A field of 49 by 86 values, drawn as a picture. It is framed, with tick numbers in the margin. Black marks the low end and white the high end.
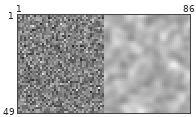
It is made of 1 by 2 panels. Panel 1,1: middling, fine-grained, strong in contrast. Panel 1,2: high, blotchy.
